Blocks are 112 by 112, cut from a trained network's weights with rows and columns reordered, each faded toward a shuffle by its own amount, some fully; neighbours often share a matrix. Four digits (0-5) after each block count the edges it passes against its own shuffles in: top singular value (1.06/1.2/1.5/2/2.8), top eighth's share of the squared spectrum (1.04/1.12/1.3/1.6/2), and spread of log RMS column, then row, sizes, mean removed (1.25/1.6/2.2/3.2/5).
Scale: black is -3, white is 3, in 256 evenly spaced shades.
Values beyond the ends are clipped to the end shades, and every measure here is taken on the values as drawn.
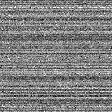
5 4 1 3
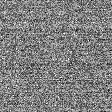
2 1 0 0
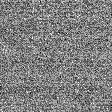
2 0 0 0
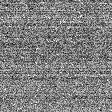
3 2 0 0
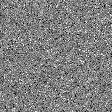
1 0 0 0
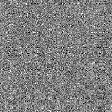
4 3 1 3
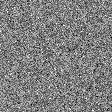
0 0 0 0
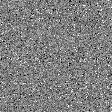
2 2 0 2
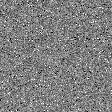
0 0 0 0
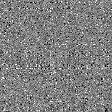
3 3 0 2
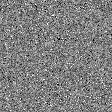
1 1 0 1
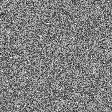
1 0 0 0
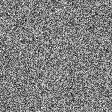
2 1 0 0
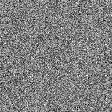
3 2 0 1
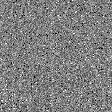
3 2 0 1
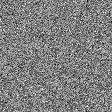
0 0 0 0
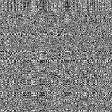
5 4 0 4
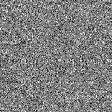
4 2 0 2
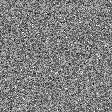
0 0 0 0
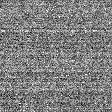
3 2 0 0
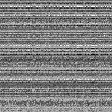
5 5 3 4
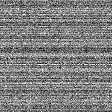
5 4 1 3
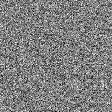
3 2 0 1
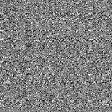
4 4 0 3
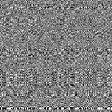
5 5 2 4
